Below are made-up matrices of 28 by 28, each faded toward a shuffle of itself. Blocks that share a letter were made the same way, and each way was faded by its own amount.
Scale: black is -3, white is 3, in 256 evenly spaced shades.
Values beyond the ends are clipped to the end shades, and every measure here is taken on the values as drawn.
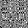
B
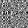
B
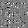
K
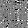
K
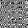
B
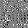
K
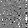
K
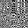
B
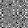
B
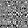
B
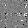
K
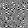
K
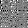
K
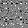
K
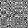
B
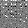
K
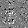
K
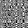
B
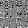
K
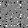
K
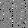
K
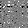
K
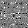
K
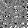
K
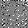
K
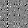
K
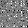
K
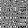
B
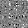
K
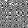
B
